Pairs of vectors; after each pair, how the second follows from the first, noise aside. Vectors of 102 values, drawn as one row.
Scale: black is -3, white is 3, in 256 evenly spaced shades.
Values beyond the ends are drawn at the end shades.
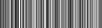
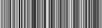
negated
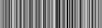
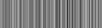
shrunk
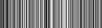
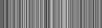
shrunk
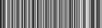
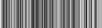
sign-scrambled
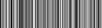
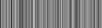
shrunk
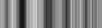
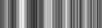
negated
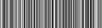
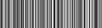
negated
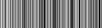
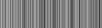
shrunk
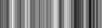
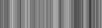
shrunk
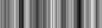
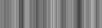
shrunk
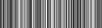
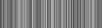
shrunk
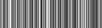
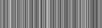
shrunk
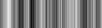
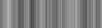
shrunk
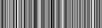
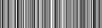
sign-scrambled
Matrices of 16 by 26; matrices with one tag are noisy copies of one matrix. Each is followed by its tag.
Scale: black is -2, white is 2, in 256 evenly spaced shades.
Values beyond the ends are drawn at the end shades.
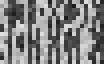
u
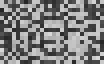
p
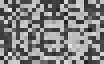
p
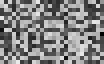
p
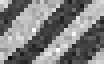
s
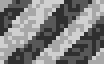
s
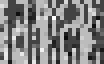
u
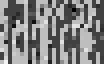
u
